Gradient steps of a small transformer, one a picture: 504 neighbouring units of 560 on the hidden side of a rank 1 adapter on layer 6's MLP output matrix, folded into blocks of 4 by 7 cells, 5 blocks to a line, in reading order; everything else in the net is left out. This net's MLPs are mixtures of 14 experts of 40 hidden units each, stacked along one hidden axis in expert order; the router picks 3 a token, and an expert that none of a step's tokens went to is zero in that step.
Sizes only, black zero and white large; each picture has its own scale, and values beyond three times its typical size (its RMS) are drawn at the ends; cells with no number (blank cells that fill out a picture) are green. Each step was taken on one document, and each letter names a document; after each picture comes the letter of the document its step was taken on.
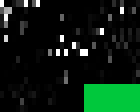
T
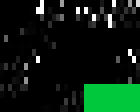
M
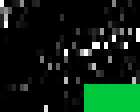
T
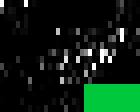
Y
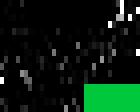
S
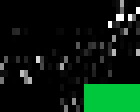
S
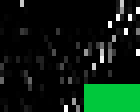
S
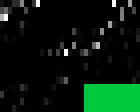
T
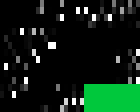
M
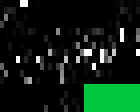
Y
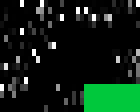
M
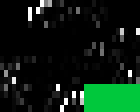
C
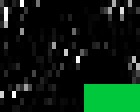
T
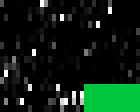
C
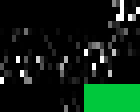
S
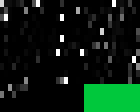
T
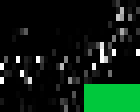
S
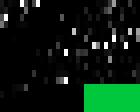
T
